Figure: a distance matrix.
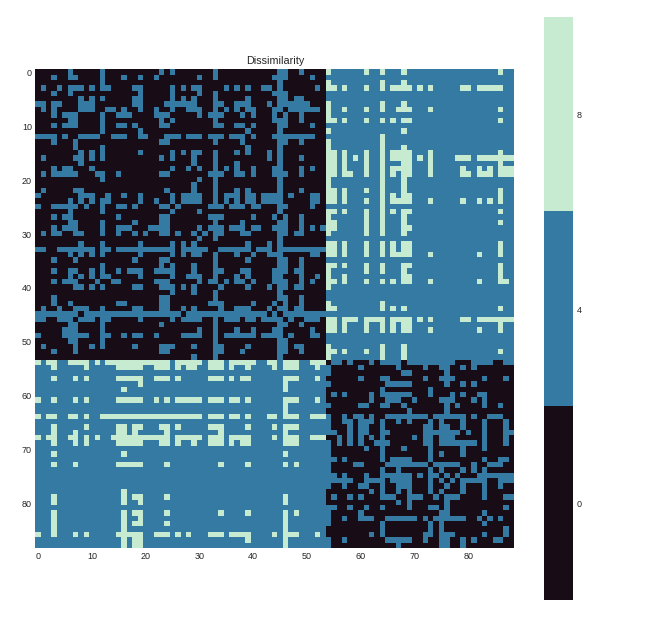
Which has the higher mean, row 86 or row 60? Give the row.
86
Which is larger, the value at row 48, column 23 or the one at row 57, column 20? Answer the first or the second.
the second
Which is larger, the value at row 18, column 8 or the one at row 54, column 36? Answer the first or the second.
the second
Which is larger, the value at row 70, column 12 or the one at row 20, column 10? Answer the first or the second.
the first
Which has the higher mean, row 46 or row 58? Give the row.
46
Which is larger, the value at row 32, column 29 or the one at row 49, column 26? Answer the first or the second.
the first
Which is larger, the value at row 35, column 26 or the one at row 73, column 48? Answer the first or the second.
the second
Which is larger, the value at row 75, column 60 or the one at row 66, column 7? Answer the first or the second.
the second
